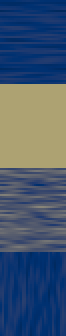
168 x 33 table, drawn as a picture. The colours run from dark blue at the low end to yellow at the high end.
It is made of 4 by 1 panels. Panel 1,1: very low, streaked across, faint in contrast. Panel 2,1: high, flat. Panel 3,1: low, streaked across. Panel 4,1: very low, streaked downward, faint in contrast.
